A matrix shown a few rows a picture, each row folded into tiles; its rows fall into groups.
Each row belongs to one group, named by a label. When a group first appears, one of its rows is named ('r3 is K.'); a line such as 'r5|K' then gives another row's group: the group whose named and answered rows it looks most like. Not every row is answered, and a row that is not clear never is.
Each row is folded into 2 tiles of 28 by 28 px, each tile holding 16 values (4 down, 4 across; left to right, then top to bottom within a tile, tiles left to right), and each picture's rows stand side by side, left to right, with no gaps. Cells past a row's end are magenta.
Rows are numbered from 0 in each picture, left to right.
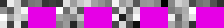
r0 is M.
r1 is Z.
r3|M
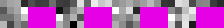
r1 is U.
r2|Z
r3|M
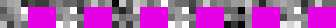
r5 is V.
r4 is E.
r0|M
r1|V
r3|V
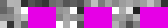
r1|V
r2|Z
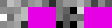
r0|M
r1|E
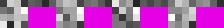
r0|M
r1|M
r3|M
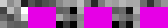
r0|M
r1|E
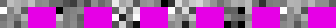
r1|U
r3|Z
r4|E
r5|Z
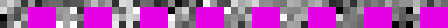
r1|V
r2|M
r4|Z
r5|M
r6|U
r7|E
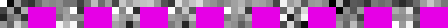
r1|V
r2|Z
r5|M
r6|U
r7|V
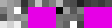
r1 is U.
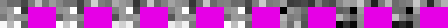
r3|V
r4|V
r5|U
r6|E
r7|E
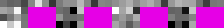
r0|V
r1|E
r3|E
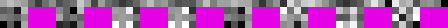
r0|E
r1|E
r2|V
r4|E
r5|Z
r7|M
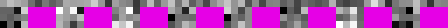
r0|E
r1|Z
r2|V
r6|V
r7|E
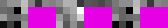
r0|E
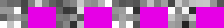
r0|V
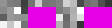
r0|V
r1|M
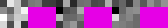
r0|M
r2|U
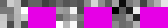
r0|M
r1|V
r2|U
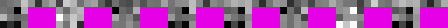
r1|M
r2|U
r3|E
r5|U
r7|E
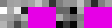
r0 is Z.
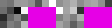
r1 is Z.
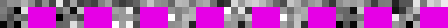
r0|E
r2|V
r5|M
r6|E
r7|U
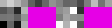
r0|E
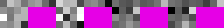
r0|M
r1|M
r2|U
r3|U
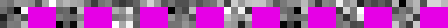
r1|E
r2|V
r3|U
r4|Z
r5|E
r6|M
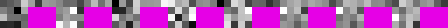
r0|E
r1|V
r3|M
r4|M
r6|Z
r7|M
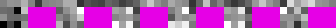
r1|M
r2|V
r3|V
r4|V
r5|Z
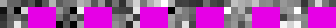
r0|U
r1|E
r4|Z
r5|V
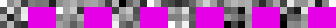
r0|M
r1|Z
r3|V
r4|E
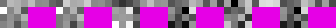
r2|V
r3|E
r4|U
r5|E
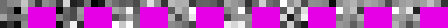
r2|V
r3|M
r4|V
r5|M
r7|Z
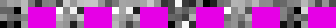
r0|E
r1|Z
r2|Z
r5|E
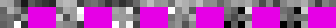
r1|M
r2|V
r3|Z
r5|E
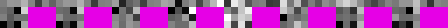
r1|E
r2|U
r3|U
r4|M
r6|E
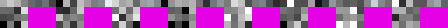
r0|E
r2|M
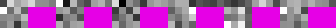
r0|Z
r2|U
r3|M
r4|V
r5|Z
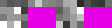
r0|V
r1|M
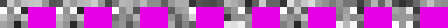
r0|Z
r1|Z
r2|Z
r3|M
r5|Z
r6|V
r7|V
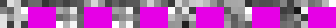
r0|M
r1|V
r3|Z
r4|M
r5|U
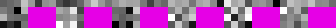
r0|E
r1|V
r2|E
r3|M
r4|M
